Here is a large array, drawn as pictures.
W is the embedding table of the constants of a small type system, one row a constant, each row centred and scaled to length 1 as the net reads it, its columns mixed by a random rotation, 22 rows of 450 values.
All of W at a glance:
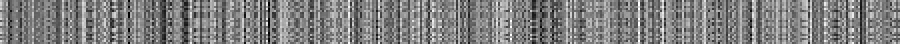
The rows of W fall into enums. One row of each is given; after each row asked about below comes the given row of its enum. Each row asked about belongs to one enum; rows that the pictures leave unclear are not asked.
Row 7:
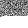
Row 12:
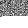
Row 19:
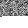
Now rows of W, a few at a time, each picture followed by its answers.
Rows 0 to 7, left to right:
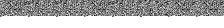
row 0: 7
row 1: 12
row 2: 12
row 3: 7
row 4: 12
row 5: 19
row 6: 7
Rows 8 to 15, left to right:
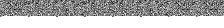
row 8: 7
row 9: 12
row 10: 19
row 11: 12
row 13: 19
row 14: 7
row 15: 7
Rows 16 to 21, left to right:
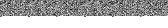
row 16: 12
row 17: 19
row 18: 7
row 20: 12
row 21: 7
